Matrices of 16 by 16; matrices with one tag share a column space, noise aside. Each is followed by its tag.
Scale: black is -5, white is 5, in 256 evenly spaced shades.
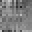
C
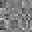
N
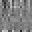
C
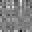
C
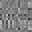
N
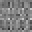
N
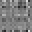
C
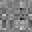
N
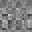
N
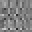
N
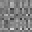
N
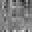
C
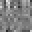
C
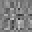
N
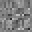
N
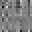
C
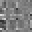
N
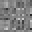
N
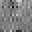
C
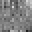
C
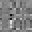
N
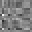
N
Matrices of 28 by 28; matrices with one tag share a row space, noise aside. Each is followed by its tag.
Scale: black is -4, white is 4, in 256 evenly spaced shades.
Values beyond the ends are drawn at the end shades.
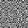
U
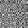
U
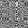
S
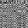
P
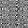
S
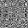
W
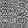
P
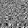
W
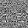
P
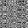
P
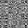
W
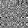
U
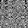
W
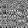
P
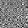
U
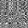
W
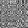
U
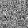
P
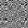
W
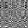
W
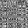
P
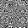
W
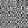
U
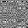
P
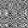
W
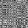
P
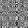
S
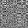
P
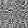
W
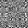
W
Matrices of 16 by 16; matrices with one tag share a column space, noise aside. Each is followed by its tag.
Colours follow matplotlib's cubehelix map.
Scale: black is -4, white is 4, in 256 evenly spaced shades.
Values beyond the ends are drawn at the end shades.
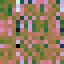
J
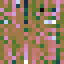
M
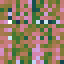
M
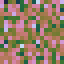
J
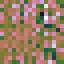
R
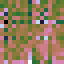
M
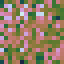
R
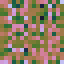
R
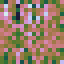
R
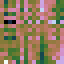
M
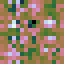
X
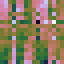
M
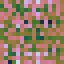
X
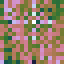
M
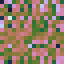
J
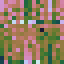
M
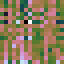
M
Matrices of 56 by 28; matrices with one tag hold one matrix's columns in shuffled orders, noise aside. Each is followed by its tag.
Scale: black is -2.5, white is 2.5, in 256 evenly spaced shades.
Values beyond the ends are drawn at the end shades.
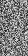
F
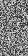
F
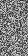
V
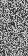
F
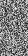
F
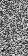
V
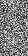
F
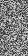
V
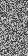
V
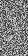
V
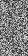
V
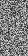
V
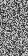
F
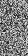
F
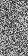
V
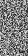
F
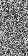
F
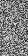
V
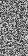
V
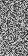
V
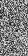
F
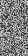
F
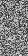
V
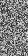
F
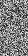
F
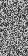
F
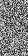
F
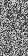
F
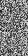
F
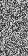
F
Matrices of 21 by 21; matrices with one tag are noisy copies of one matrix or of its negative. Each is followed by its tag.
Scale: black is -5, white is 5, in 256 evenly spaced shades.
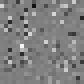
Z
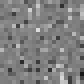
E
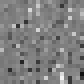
E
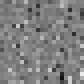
E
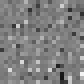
E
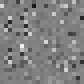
Z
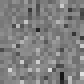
E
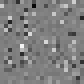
Z
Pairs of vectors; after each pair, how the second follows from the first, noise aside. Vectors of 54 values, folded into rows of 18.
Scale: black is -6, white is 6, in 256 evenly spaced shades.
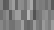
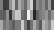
scaled up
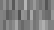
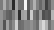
scaled up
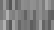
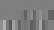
partly zeroed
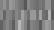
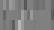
partly zeroed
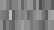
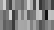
scaled up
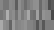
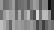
scaled up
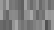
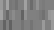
partly zeroed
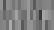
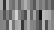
scaled up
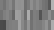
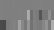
partly zeroed
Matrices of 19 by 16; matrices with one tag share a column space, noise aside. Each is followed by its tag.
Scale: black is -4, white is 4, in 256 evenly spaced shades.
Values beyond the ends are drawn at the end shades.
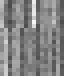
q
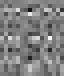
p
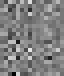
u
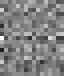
p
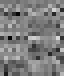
p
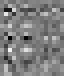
p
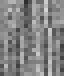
q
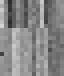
q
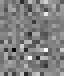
u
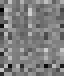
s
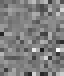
u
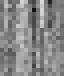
q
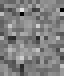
p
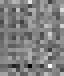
s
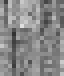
q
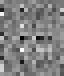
p
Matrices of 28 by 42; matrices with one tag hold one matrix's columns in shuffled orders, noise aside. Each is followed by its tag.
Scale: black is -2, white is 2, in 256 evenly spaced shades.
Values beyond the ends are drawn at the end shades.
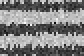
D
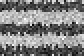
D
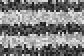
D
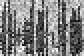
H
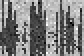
H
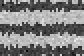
D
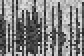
H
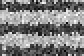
D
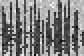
H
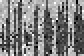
H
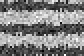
D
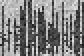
H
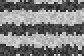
D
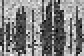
H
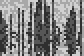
H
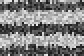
D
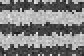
D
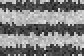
D
